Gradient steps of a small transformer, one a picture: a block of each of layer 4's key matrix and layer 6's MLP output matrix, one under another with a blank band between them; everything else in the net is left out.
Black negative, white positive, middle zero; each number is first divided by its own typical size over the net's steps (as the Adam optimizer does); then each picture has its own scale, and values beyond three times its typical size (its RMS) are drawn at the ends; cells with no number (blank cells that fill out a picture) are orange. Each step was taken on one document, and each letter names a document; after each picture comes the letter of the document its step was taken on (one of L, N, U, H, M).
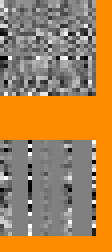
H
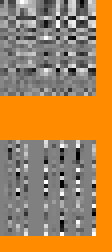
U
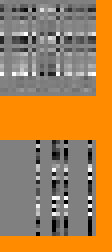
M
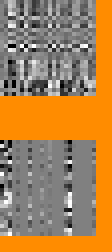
H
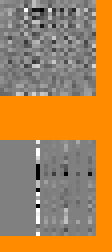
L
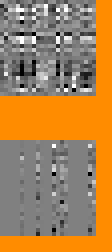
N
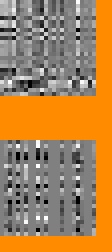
U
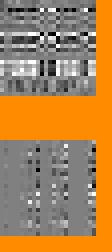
N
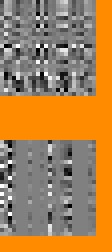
H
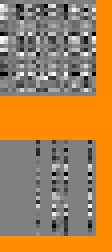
M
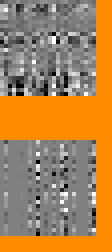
N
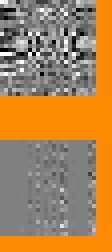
N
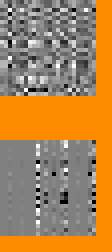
L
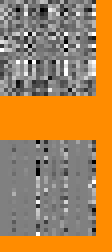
L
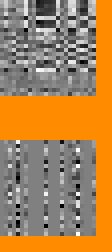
U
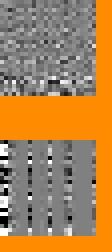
H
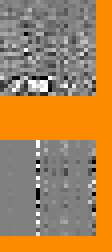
L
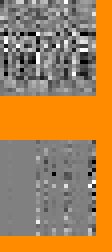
L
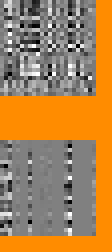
H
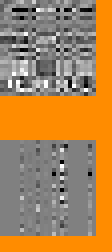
N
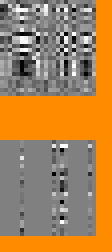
N
